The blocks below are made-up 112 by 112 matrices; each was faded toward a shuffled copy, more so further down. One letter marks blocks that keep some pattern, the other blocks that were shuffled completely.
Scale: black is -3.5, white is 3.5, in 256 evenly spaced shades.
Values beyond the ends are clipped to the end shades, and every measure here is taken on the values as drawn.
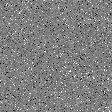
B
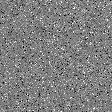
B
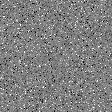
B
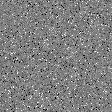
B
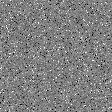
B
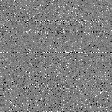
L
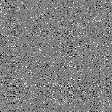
L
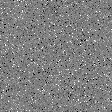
B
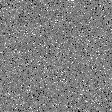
B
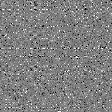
L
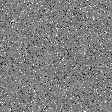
B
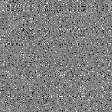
L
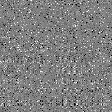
L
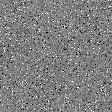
B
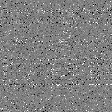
L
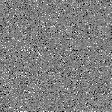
L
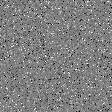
B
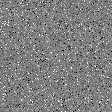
B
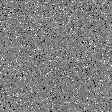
B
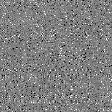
L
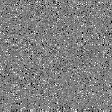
L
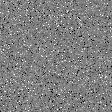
B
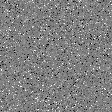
B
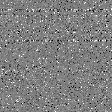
L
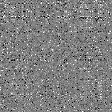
L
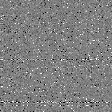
L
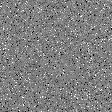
B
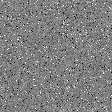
B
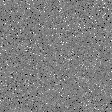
B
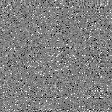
L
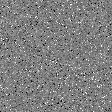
B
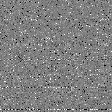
L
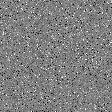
B
